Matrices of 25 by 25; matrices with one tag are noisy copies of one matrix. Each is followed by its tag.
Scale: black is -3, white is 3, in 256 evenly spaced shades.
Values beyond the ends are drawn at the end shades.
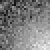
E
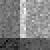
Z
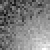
E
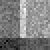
Z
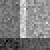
Z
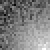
E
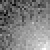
E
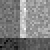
Z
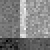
Z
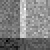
Z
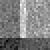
Z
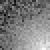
E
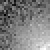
E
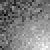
E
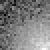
E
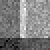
Z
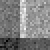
Z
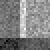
Z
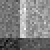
Z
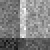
Z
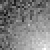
E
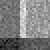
Z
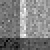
Z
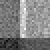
Z
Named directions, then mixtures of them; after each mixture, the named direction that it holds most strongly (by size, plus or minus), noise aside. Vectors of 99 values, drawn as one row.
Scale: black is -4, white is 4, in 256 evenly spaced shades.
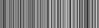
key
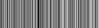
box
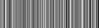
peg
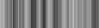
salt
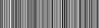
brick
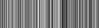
box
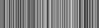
key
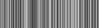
key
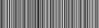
box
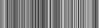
box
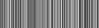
brick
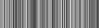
brick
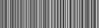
peg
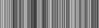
salt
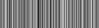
box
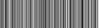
peg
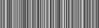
peg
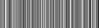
peg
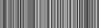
key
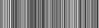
brick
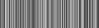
peg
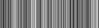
salt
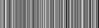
peg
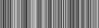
brick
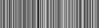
peg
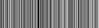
box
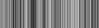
salt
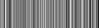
peg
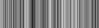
salt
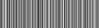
box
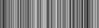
key
